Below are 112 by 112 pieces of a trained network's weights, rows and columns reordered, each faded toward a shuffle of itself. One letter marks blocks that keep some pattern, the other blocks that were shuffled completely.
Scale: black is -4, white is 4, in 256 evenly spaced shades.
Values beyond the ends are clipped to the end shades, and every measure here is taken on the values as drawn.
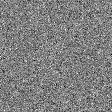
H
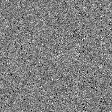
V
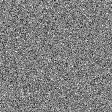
H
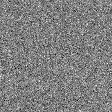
H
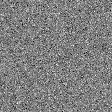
H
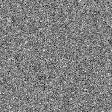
V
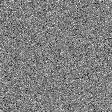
H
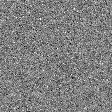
H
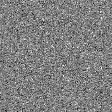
V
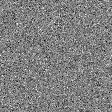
H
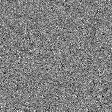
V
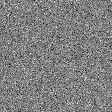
H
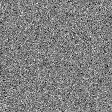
H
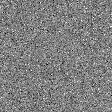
H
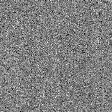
V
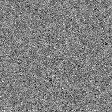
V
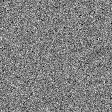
H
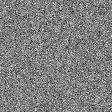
H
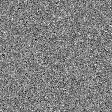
H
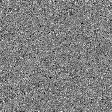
V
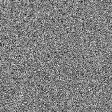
V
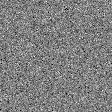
H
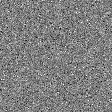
H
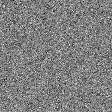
H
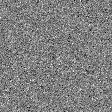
H
